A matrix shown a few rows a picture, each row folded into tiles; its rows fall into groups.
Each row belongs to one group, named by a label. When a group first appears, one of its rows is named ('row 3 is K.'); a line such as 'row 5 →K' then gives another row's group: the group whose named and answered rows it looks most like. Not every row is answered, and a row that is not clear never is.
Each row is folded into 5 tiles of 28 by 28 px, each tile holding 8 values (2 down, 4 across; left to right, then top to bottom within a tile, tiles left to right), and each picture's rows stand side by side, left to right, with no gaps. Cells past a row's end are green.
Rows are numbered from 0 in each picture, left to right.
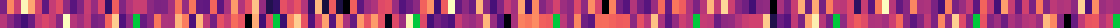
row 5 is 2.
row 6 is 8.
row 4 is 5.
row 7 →2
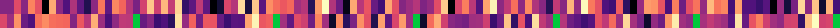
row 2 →8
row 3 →8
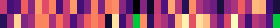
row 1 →5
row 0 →8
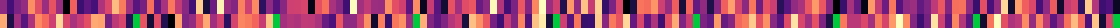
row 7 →8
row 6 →5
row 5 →5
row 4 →2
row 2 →8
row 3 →5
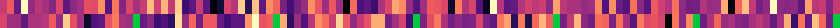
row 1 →2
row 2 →5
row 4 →8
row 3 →8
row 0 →2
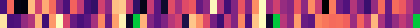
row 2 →5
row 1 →5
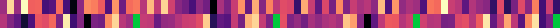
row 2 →2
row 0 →2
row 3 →2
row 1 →2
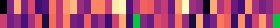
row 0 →5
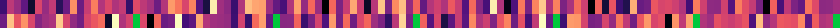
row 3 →5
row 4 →8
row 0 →8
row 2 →5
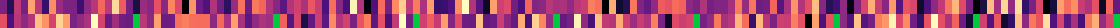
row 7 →2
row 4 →5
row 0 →5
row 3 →8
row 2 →5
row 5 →8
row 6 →5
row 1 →5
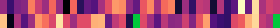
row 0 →5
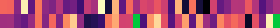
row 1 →8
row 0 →2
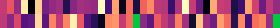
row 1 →8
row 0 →2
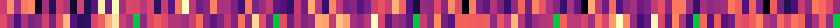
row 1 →8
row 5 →5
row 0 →2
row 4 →5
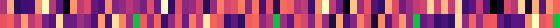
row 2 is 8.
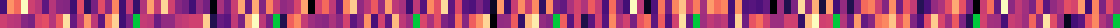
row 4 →5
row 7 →2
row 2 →8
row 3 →2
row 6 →5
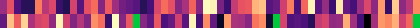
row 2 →2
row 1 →5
